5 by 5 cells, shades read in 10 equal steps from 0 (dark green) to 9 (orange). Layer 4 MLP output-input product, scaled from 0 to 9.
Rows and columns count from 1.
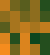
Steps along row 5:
down up down down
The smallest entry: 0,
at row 4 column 4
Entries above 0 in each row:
5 5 5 4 5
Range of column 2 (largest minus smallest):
5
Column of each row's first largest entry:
1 2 3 1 1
